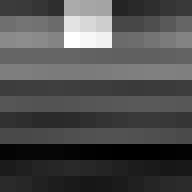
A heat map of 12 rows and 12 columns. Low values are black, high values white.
Average level on the scale: 30%. Odd patch: higher, in the top middle. Ninth with the highest average: top middle. Roughest part: top middle.
